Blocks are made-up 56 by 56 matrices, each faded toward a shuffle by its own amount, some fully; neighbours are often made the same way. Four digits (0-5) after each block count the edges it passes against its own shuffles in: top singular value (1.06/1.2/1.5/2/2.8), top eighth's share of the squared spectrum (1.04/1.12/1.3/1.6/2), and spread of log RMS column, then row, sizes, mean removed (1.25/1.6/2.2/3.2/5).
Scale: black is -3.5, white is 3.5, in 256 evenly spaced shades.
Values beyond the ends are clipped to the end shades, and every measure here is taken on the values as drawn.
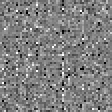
2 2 2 2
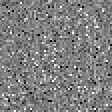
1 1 1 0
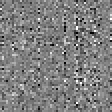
2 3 3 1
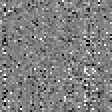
3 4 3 1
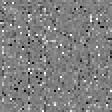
3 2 1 0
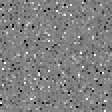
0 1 0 0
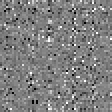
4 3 2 1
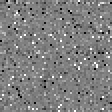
2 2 0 0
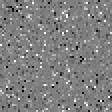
0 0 0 0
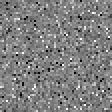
1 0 0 0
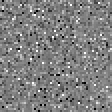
0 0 0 0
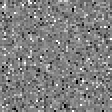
0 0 0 0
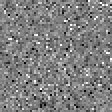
2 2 1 0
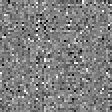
3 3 2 0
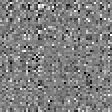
4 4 2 2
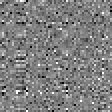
4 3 2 2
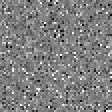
3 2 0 1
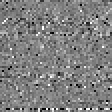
3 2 0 3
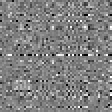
4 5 2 3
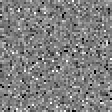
1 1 0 0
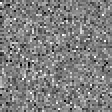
2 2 0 0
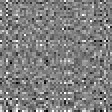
4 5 3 3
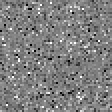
0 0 0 0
